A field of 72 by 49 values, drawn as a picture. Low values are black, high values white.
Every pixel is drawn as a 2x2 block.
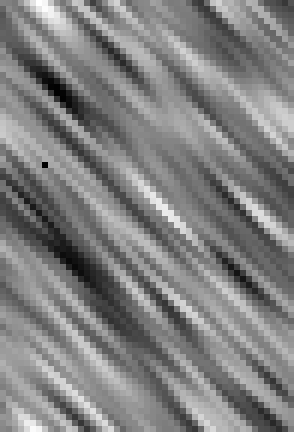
Average level on the scale: 50%. Mirror symmetry: none. Grain: diagonal, down to the right. Histogram: bell-shaped. Slope: none. Lone odd cells: 1, lower than its neighbours.
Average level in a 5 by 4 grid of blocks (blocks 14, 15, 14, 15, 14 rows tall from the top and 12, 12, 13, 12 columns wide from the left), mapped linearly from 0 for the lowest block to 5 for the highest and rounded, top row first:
3332 / 3234 / 0332 / 3133 / 5433
